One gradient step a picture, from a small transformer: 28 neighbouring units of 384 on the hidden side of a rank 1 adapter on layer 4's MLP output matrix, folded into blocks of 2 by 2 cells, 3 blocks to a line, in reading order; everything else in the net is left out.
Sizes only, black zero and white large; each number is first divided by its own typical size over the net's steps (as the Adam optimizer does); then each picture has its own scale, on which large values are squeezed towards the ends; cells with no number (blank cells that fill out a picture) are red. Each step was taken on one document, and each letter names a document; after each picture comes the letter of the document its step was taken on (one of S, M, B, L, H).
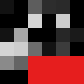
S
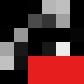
S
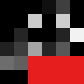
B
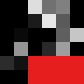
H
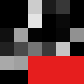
B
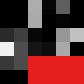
B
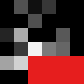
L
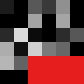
B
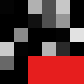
S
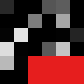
S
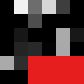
L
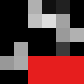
H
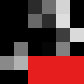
H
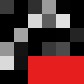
S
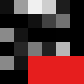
L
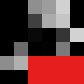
H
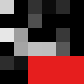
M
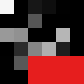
M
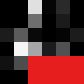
B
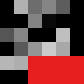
L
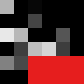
M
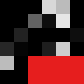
S
